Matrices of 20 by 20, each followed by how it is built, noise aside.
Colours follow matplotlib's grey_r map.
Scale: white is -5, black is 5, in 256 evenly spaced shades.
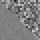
upper triangular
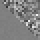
upper triangular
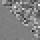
upper triangular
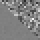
upper triangular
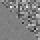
upper triangular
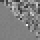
upper triangular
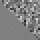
upper triangular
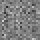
low rank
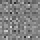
low rank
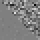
upper triangular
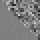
upper triangular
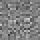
low rank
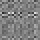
low rank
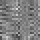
low rank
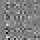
low rank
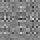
low rank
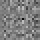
low rank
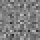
low rank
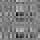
low rank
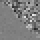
upper triangular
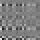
low rank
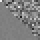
upper triangular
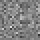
low rank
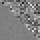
upper triangular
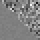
upper triangular
